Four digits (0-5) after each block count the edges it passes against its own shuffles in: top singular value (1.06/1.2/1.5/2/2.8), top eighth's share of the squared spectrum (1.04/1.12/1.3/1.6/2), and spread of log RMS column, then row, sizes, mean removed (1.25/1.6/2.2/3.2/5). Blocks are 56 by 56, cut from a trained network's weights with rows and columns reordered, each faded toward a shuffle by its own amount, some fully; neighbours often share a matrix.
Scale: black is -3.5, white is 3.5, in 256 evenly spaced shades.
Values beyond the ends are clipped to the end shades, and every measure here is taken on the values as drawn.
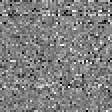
3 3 0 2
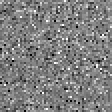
1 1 0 0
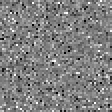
0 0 0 0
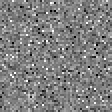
0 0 0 0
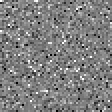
0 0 0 0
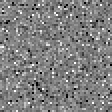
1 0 0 0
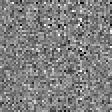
2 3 2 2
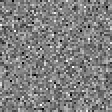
0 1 0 0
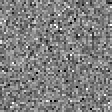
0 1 0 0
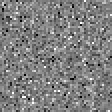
1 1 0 0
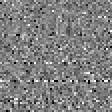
3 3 0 2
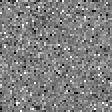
1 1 0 0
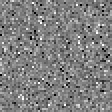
0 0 0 0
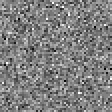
0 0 0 0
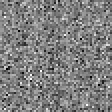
1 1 1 0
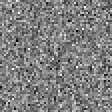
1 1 0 0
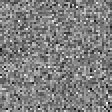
0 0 0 1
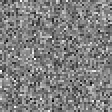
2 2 0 0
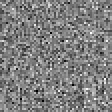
2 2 0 1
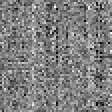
3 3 2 2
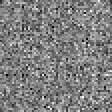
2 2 0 1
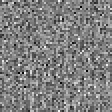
2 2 0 0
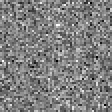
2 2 0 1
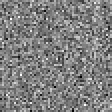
1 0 0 0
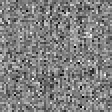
2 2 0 1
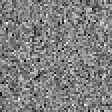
1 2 0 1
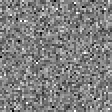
0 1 0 0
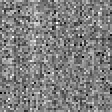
3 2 0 1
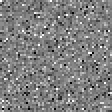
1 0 0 0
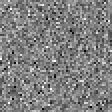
1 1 0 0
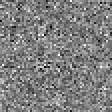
3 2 1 1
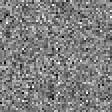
2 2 1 1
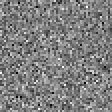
0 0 0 0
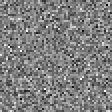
1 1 0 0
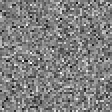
2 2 0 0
